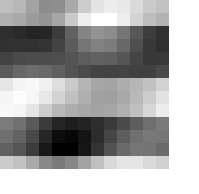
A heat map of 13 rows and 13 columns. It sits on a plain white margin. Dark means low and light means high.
Ninth with the lowest average: bottom middle. Lone odd cells: none. Stripes: horizontal, repeating 2 times. Ninth with the highest average: middle left.
